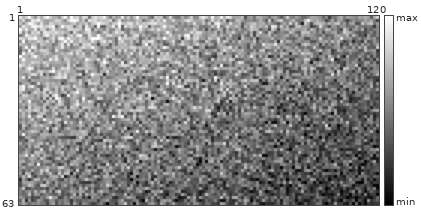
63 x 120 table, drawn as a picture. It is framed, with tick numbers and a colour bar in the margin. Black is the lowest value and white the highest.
Slope: up to the top left. Ninth with the lowest average: bottom right. Stripes: none. Mirror symmetry: none. Grain: fine. Odd rows or columns: none. Ninth with the highest average: top left. Histogram: bell-shaped.
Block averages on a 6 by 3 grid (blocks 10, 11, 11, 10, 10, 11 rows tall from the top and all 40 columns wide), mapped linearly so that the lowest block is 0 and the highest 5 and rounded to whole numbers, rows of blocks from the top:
5 4 3 / 4 3 2 / 4 3 2 / 3 2 1 / 3 2 1 / 2 1 0
